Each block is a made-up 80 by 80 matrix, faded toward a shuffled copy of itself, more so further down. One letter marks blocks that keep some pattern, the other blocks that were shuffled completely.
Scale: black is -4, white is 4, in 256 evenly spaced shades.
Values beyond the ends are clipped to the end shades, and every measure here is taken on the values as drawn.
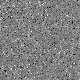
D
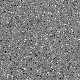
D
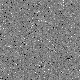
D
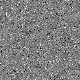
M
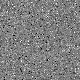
D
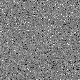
M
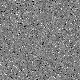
D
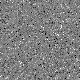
M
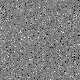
M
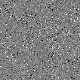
M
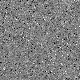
D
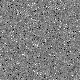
D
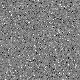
M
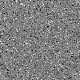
M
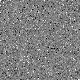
M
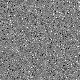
M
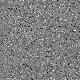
D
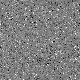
M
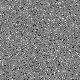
D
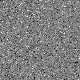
M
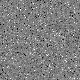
D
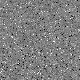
M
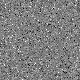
D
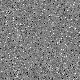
D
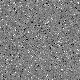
D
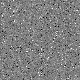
M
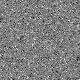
D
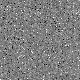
D
